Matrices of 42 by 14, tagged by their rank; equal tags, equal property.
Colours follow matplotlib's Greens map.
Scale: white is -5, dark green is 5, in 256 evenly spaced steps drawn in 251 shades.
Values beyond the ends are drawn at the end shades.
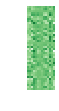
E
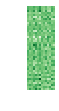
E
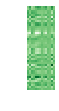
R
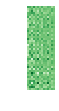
E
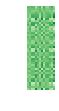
R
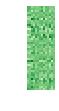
E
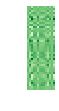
R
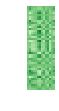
R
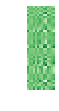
R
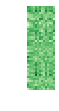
E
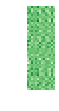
E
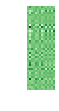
R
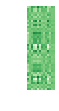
R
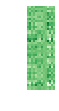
R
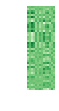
R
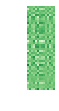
R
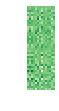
E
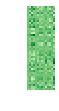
E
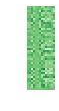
E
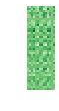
E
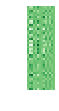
R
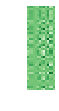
R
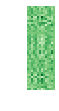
E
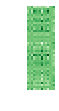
R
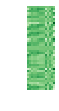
R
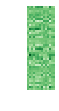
E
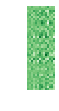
E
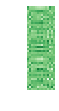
E
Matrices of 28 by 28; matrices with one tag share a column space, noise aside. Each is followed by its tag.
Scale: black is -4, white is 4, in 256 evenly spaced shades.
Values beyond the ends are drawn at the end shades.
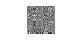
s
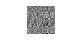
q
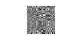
s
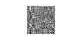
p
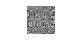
q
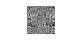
q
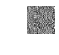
p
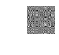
q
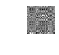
s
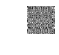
p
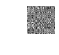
p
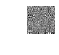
s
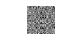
p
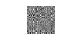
s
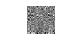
s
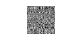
p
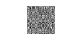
p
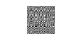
q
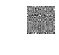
s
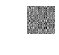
p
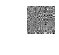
s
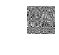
q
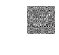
q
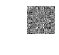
p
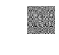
q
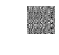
p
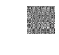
p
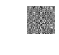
p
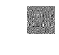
q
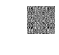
p
